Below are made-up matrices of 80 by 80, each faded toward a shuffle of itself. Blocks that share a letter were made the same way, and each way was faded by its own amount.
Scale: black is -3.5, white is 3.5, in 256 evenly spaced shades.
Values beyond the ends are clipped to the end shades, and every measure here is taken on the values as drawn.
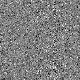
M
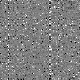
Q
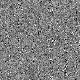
M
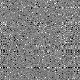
Q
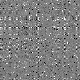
Q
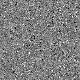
M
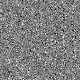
M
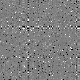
Q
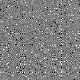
Q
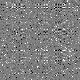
Q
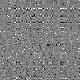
Q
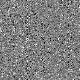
M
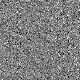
M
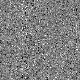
M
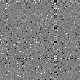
Q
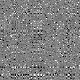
Q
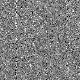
M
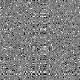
Q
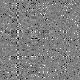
Q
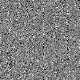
M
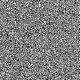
M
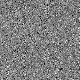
M
